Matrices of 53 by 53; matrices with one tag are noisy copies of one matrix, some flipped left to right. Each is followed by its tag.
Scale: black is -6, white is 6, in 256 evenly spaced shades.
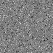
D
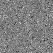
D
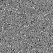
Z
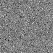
D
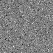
D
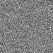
Z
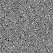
D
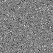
Z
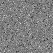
D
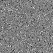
Z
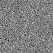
D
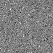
D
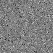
D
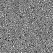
D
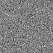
Z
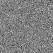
Z
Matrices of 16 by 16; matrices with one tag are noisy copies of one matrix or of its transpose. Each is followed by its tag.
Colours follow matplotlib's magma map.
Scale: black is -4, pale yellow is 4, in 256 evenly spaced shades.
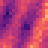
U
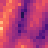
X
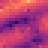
X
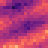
U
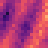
U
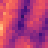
X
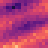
U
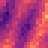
U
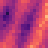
U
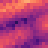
X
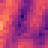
X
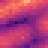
X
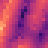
X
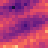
U
